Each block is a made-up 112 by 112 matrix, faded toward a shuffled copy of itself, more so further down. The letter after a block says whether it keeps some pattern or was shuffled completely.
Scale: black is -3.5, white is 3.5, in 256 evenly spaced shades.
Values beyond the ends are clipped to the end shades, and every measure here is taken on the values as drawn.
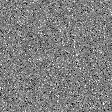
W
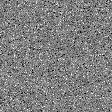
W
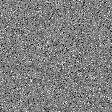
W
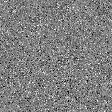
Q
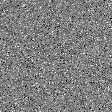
W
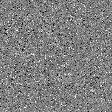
Q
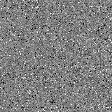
Q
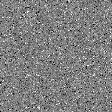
Q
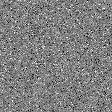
W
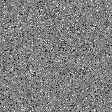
Q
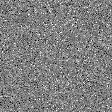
Q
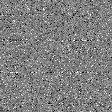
Q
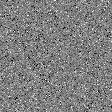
W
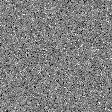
W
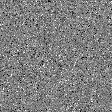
Q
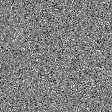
Q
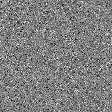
Q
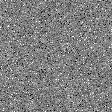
W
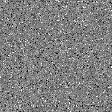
Q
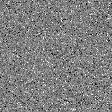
Q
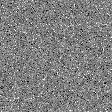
W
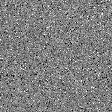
Q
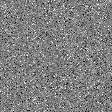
Q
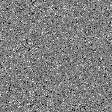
Q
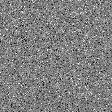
Q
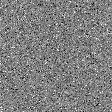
W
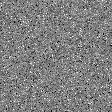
W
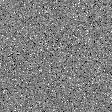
W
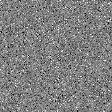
Q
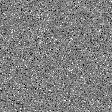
Q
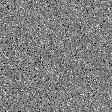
Q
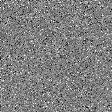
Q
